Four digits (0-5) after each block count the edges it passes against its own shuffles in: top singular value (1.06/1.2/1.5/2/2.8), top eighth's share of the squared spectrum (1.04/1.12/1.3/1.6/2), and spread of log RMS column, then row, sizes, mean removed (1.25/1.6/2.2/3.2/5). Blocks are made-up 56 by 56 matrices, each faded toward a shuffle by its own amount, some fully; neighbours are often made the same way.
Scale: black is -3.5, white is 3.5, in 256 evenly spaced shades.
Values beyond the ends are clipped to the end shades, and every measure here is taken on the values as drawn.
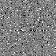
3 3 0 1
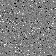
1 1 0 0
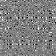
4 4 2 3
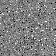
2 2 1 0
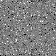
2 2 1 0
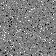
0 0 0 0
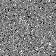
1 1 0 0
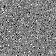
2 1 0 0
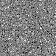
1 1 0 0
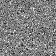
1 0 0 0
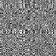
4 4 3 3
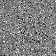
2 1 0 0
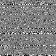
2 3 0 3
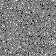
0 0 0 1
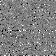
2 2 0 2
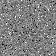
0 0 0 0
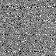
1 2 0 2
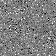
0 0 0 0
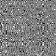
4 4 2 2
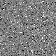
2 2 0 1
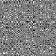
4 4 2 2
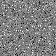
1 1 0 0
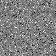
0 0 0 0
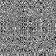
4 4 2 2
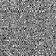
4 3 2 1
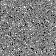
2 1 0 0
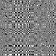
5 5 3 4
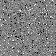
2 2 0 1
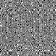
4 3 2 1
